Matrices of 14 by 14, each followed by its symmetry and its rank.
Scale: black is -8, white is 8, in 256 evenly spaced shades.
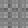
symmetric, rank one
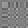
symmetric, rank one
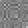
symmetric, rank three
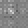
symmetric, rank three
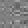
neither, rank two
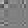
symmetric, rank one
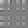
symmetric, rank one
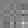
symmetric, rank one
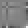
symmetric, rank one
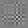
symmetric, rank one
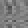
neither, rank two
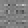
neither, rank two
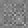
symmetric, rank three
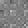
symmetric, rank three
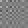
symmetric, rank one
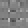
neither, rank two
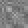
symmetric, rank three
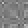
symmetric, rank three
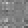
neither, rank two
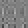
neither, rank two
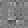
neither, rank two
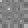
symmetric, rank three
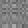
neither, rank two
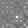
symmetric, rank three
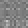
neither, rank two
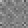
symmetric, rank three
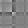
symmetric, rank one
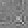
symmetric, rank three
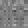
neither, rank two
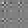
symmetric, rank one
